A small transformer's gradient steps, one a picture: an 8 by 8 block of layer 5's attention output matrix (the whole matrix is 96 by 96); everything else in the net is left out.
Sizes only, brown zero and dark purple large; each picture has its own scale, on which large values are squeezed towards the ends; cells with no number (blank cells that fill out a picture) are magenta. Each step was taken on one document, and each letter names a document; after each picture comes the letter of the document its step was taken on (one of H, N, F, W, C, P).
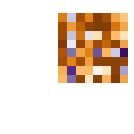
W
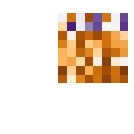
W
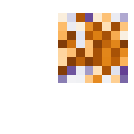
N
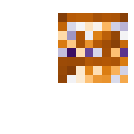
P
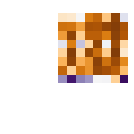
N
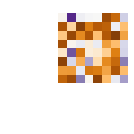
N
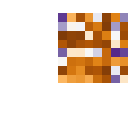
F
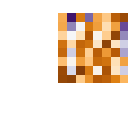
W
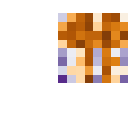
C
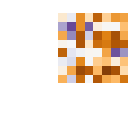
P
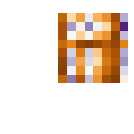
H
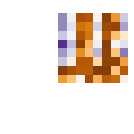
C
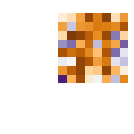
C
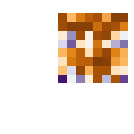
N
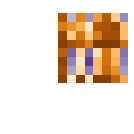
H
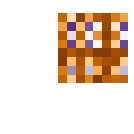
H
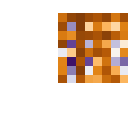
H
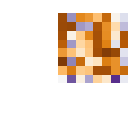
P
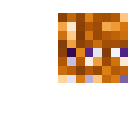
N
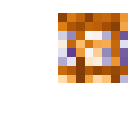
W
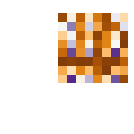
P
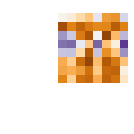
C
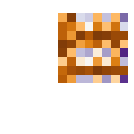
H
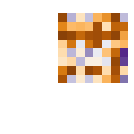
H
